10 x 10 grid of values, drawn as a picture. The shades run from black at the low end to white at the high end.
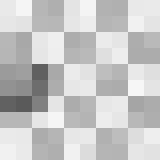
Odd patch: lower, in the middle left. Ninth with the lowest average: middle left. Average level on the scale: 80%.
